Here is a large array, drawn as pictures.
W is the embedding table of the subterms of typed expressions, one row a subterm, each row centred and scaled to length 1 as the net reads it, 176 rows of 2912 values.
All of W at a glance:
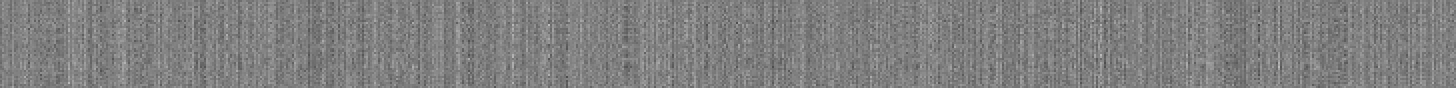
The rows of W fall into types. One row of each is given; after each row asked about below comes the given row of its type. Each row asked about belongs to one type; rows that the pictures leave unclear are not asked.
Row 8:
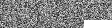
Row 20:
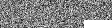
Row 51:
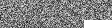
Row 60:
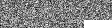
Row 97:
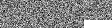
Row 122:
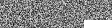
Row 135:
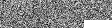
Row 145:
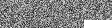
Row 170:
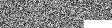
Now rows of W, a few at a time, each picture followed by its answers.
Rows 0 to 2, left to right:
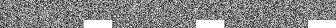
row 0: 8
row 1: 145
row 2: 51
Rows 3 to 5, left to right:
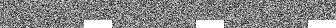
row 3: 170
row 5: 60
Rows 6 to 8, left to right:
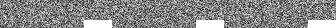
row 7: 51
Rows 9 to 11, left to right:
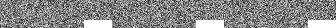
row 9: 20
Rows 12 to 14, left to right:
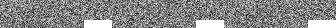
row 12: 51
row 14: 135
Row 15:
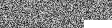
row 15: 122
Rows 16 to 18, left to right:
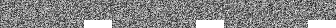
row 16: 60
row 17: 60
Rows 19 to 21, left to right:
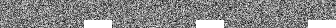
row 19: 20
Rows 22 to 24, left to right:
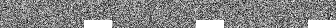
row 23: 8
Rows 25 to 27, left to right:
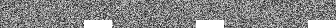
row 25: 60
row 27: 20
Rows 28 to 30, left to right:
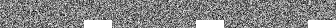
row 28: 122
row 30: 122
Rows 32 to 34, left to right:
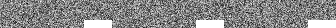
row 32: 135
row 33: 20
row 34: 145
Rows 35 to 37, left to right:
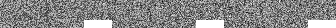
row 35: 135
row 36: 8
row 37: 145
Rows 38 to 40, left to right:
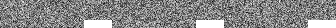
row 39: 60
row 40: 145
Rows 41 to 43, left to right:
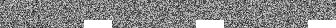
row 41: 122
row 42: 122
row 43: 122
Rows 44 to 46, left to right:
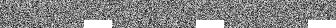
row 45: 97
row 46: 145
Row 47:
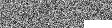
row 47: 135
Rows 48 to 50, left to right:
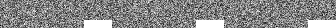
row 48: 60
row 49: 145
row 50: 135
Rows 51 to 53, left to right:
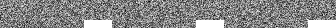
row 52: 122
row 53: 135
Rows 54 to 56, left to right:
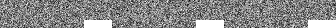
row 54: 51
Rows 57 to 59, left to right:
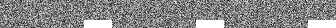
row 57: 122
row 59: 145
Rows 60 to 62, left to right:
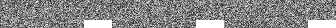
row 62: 51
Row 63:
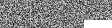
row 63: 122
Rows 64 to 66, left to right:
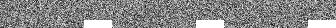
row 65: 135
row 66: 97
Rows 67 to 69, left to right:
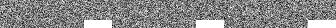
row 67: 51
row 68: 60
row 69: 8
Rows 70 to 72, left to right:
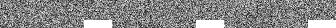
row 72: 135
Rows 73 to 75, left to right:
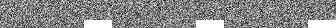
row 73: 51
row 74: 135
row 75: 60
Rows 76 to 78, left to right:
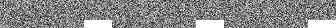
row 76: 135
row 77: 122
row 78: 145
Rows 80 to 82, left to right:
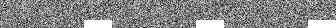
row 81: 20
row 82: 97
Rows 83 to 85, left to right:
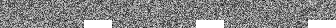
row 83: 60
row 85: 97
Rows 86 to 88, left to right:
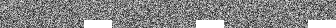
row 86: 51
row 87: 135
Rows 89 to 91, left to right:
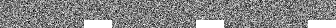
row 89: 97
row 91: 122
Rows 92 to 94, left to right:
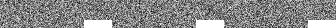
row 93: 170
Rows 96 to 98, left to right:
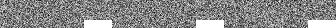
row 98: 20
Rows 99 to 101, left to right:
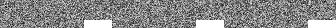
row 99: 60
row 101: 122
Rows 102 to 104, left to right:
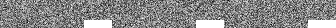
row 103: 60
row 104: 145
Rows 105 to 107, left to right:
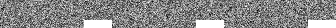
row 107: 97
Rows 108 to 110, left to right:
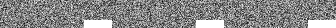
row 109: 8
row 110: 60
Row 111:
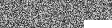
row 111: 122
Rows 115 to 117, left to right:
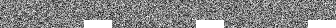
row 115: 135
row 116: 51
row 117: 97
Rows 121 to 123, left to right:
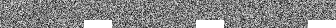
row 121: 135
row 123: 8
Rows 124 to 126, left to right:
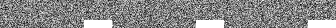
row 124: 122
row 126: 8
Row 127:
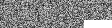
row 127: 8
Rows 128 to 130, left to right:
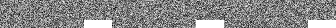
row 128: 145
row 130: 51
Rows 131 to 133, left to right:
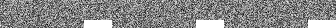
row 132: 145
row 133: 145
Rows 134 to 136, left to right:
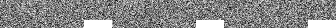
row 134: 145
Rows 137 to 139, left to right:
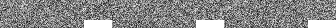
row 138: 51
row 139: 51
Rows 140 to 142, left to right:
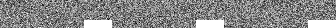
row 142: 20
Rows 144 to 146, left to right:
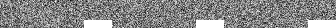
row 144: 20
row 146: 135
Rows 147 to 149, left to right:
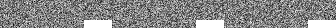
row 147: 60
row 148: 60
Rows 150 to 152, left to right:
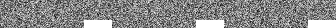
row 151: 145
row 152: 97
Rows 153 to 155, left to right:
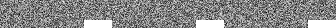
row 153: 145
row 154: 51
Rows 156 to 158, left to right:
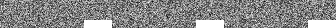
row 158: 20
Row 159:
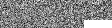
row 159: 20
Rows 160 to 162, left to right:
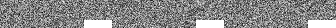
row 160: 145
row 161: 97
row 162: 60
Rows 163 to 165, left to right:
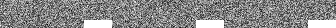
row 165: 60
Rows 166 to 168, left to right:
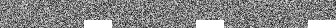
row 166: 20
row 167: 122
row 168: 170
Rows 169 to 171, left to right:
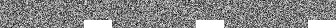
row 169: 122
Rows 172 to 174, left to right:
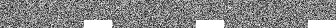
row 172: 97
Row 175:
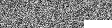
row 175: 97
